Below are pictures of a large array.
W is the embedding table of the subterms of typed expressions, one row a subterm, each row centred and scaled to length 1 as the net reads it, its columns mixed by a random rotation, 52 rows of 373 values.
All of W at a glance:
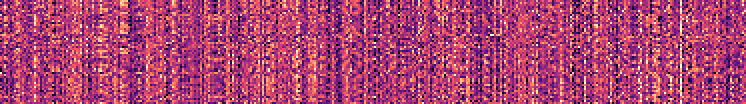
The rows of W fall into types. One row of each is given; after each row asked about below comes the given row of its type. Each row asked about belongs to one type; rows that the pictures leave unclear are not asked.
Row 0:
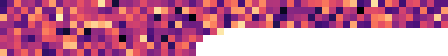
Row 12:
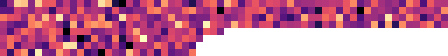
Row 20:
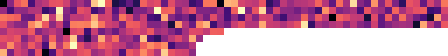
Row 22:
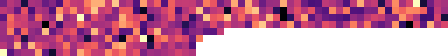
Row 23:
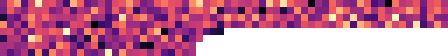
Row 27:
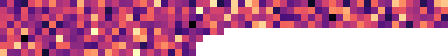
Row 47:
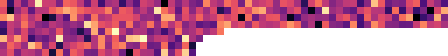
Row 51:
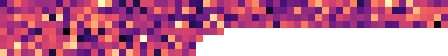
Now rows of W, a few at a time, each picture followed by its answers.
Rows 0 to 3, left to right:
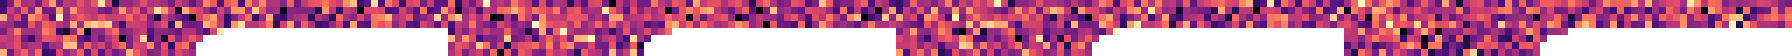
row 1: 47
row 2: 0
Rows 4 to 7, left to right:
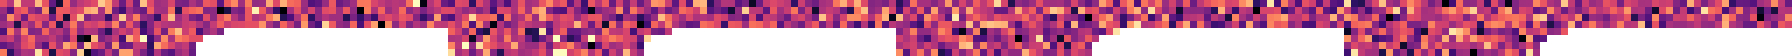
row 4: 22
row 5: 51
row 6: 0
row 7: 47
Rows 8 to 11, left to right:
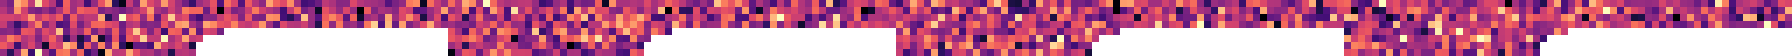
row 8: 12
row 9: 12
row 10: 20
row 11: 47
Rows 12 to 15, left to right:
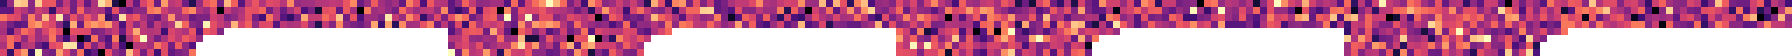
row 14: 51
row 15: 47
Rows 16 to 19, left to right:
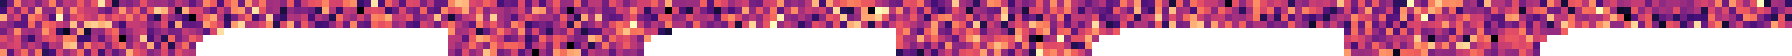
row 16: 0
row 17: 51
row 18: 20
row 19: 22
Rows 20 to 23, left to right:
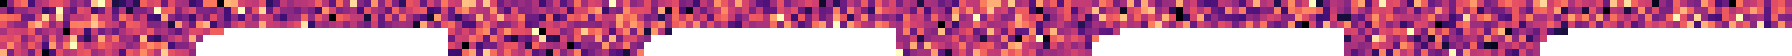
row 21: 12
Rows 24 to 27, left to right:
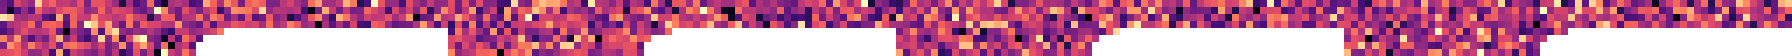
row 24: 47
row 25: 22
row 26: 0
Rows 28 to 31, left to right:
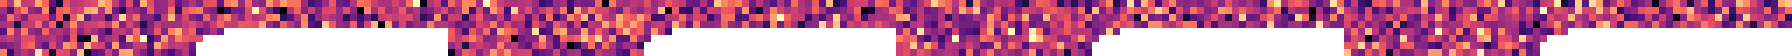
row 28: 22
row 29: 12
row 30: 27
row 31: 27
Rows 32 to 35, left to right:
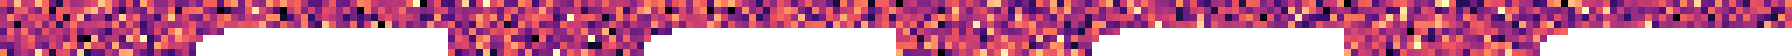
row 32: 22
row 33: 23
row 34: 20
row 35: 20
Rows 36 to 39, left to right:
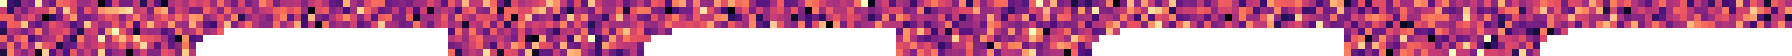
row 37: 22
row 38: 27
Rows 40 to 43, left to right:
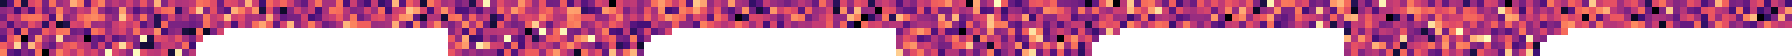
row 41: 47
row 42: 27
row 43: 47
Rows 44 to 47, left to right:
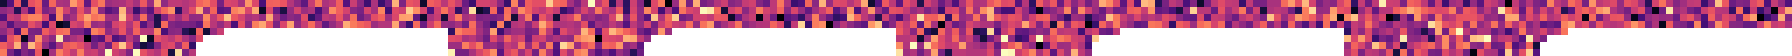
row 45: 22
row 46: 51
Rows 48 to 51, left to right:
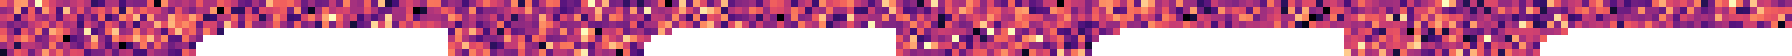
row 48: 12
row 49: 27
